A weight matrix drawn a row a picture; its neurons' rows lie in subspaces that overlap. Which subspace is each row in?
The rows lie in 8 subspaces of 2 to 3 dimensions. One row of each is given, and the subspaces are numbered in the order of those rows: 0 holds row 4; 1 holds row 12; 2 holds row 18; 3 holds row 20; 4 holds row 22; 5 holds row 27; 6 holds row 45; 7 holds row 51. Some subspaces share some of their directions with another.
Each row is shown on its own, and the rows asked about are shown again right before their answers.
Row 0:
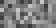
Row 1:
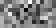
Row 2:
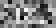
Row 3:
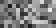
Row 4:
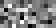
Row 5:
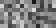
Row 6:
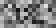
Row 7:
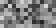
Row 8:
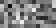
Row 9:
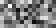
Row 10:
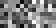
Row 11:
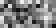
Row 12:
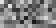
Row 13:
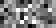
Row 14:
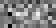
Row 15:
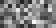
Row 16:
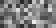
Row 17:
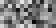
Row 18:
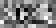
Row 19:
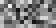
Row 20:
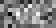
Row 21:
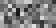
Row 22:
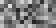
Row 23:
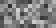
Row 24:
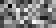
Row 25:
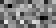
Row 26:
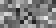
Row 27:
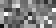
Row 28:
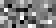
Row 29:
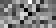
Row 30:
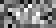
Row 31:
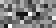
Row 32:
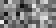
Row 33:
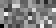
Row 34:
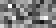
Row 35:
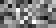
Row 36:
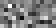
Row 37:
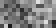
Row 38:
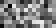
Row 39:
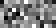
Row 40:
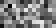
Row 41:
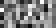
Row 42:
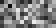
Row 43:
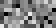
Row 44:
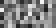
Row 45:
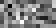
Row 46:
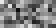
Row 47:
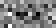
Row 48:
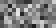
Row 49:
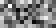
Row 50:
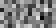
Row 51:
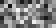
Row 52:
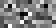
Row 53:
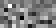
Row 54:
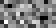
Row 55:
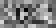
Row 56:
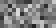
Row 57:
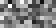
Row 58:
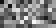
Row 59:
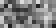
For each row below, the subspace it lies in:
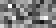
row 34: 0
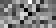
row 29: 3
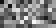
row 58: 1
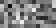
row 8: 6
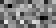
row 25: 2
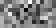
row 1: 3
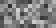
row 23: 1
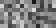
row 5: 6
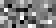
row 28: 0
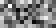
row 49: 7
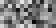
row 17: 6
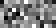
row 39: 1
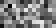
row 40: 5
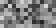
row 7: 2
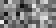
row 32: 2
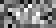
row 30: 3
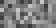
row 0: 4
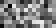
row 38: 5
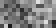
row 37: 7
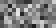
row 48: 1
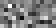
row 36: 0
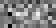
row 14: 3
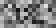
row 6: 2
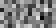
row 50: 4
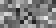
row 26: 5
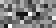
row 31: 3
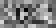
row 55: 2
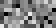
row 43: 5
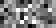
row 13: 0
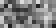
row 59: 7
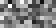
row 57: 2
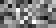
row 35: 5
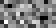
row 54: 2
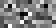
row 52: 3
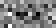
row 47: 3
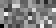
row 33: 5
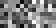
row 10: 6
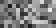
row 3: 7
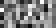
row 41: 4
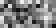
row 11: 7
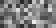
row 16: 6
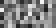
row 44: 4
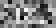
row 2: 2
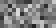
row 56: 1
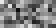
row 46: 3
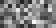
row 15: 6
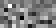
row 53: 0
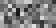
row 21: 1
